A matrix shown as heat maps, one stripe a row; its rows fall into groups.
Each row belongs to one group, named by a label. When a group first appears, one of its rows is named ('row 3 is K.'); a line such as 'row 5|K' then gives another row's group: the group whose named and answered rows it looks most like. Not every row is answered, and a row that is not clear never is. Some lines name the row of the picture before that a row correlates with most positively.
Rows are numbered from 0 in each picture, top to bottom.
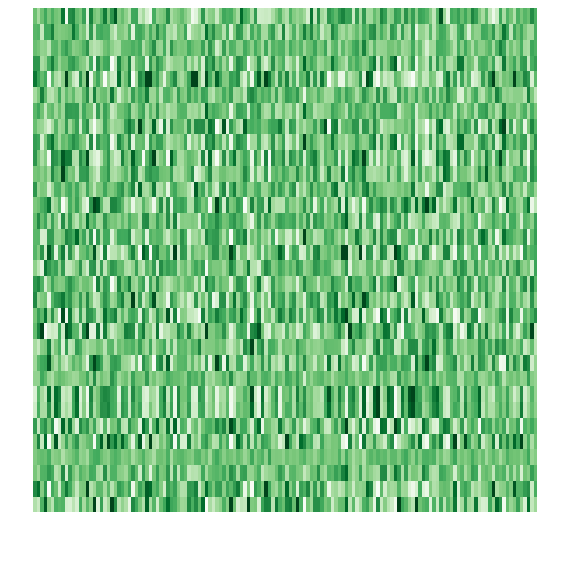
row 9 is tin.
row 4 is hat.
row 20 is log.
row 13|hat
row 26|hat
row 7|tin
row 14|log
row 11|tin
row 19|hat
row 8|log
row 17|log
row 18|tin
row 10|tin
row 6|log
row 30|hat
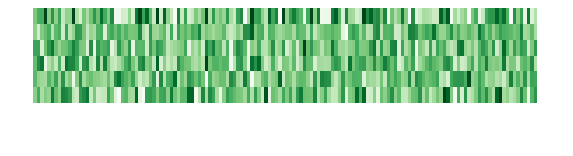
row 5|tin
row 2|log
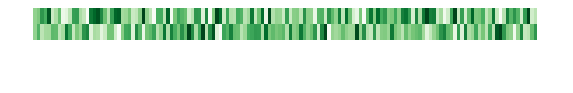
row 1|tin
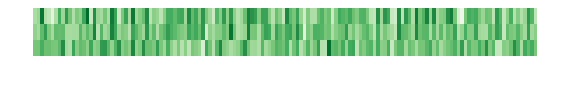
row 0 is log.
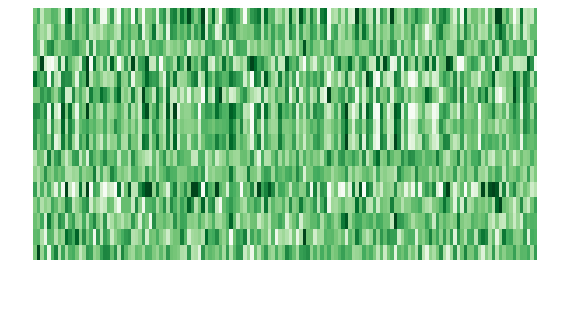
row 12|tin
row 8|hat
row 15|hat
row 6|hat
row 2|log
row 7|hat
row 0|tin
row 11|hat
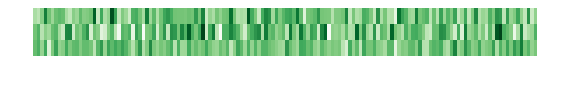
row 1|tin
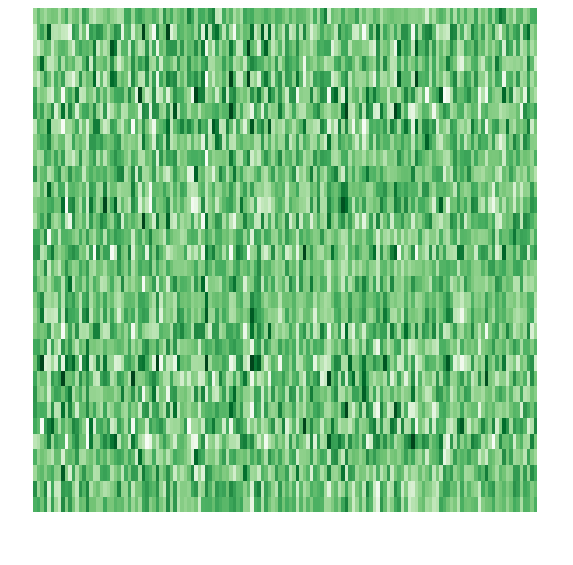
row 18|log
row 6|hat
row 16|hat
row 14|hat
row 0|tin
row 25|hat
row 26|log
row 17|tin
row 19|log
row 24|tin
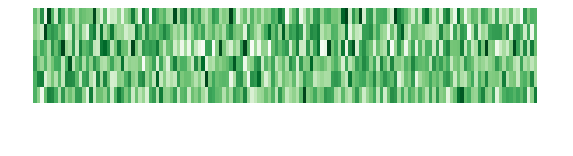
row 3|tin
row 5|log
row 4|log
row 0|hat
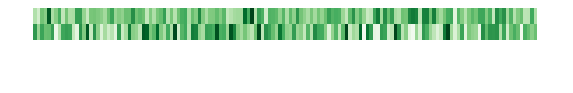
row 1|hat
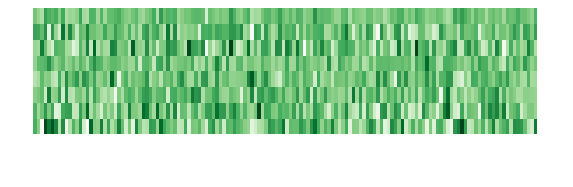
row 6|hat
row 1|hat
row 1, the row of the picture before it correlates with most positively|1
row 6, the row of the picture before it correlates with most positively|1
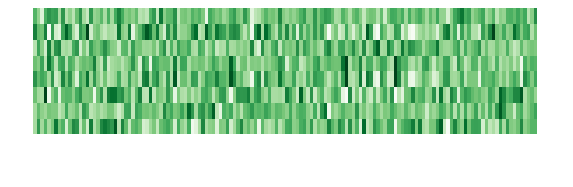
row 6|tin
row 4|hat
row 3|hat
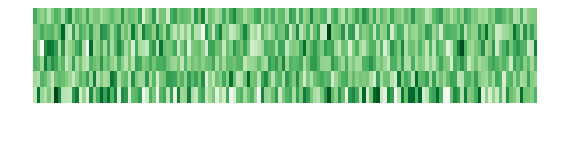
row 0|tin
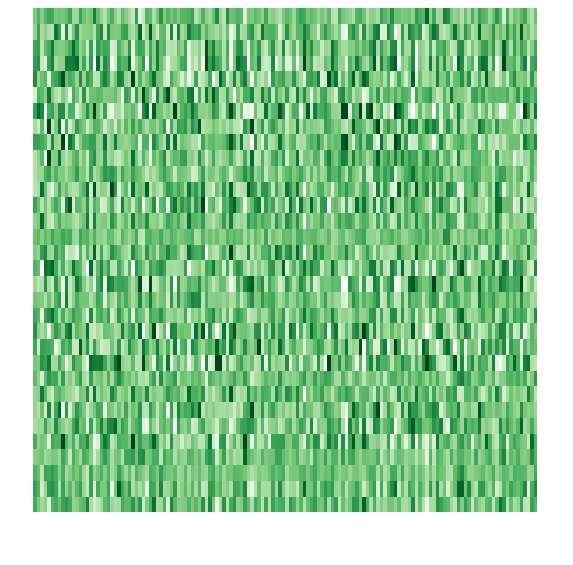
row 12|tin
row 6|hat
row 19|log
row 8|hat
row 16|log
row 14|tin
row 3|log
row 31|tin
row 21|hat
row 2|log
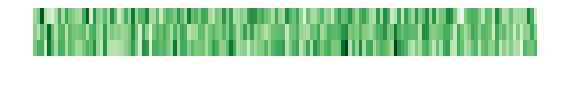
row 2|hat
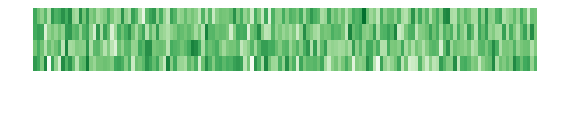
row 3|hat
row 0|tin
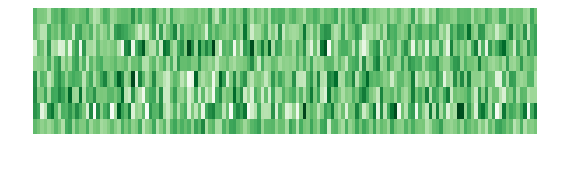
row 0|tin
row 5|tin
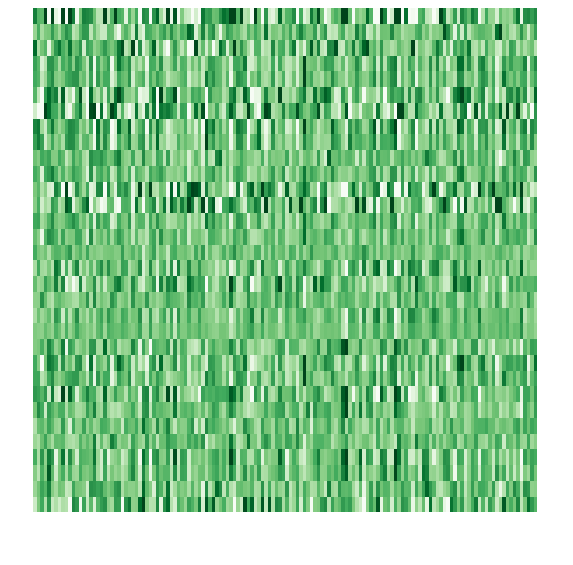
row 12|tin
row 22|log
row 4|log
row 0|hat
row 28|hat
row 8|log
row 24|hat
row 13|log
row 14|log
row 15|tin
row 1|tin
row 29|hat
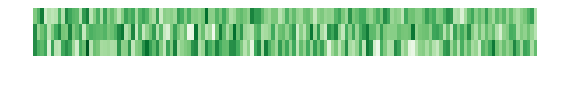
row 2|hat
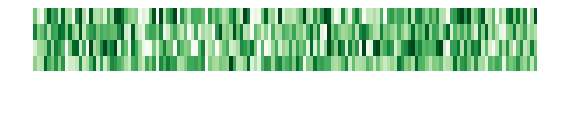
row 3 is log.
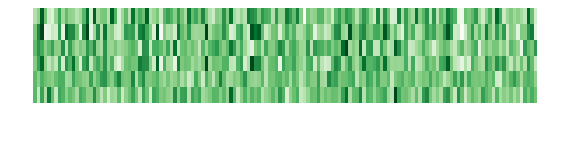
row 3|log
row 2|hat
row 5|hat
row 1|log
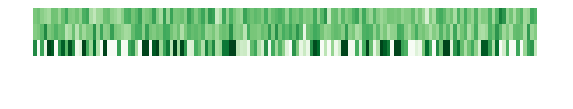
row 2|hat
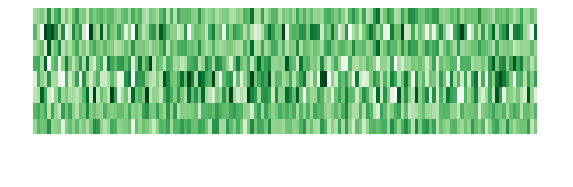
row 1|log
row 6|hat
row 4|tin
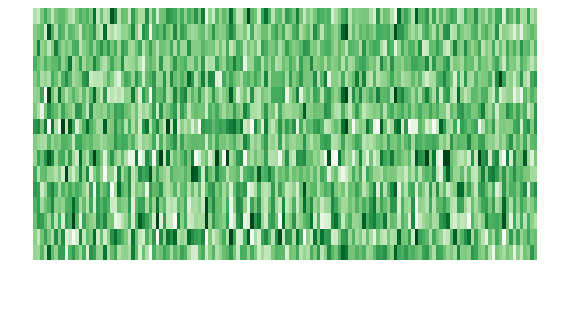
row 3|tin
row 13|log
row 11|log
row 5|hat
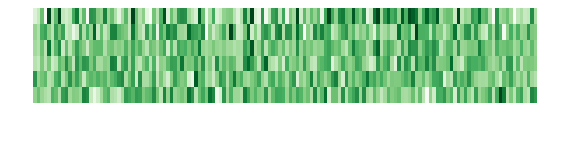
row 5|tin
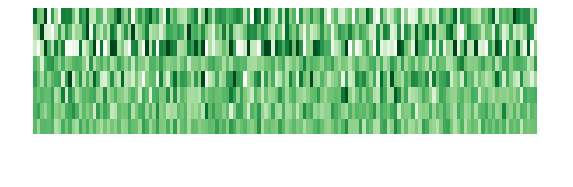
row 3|log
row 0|hat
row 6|log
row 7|hat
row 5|hat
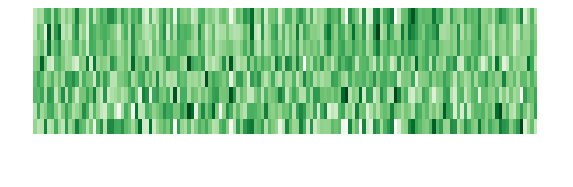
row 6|tin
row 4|log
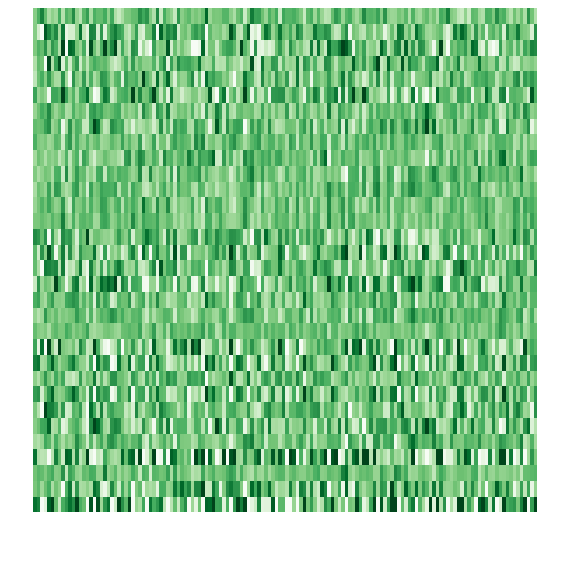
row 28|tin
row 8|tin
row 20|tin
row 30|tin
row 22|log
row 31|log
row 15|hat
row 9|tin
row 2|hat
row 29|hat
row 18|log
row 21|hat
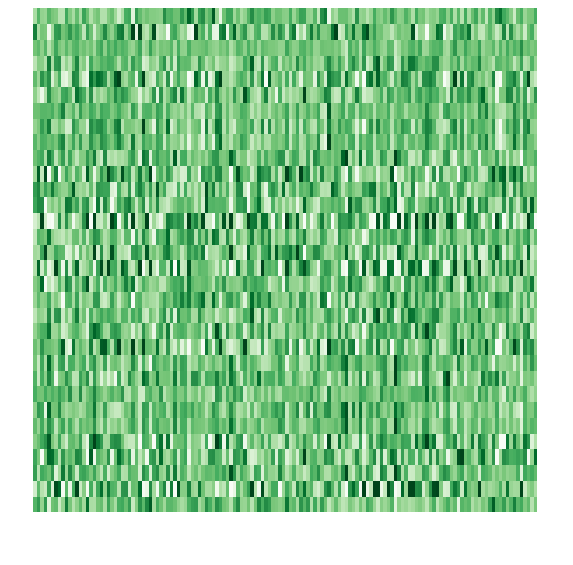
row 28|log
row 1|tin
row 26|hat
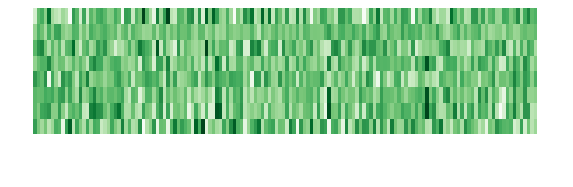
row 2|log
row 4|hat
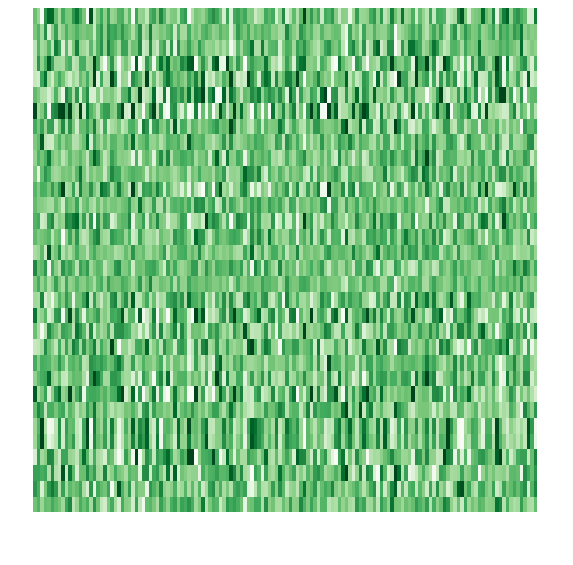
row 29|hat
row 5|tin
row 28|tin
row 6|tin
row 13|log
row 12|tin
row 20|log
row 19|tin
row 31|tin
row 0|log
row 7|hat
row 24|tin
